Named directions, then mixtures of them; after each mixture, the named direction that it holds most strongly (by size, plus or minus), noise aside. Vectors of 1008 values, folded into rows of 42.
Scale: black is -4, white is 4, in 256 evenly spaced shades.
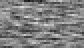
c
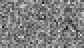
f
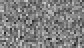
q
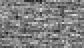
c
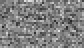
f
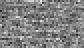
c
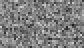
f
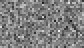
f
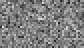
f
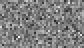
f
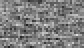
c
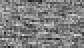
c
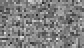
q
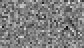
f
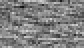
c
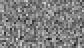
q
